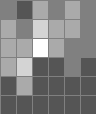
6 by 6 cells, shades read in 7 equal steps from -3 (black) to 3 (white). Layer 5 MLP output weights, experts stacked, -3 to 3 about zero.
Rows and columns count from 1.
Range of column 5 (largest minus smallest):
2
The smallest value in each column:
-1 -1 -1 -1 -1 -1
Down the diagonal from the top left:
0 0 3 -1 -1 -1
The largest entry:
3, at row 3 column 3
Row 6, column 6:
-1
